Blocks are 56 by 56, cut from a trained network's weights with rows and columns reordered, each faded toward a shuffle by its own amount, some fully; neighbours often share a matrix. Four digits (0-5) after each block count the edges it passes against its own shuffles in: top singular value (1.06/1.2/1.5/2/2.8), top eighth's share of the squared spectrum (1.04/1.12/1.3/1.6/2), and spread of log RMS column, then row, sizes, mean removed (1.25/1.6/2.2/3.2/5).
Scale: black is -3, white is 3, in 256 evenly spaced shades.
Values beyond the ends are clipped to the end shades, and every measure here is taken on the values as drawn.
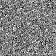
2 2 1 0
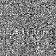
3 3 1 2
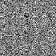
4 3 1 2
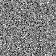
0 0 1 0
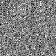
3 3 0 1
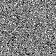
0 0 0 0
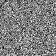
0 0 0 0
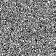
1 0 0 0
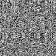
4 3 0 2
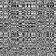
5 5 2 3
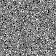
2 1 0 0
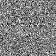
3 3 0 1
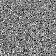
2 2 0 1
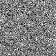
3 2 0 1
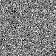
2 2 0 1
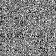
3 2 0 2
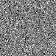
3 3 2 0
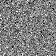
0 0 0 0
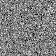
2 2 0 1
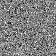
0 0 0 0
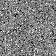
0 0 0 0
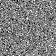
1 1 0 0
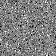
1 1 0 0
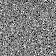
0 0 0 0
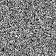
1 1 0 0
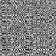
4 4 2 3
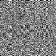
4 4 1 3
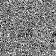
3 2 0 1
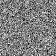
2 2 0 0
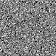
2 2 0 0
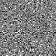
3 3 1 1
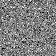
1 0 0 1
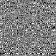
4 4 2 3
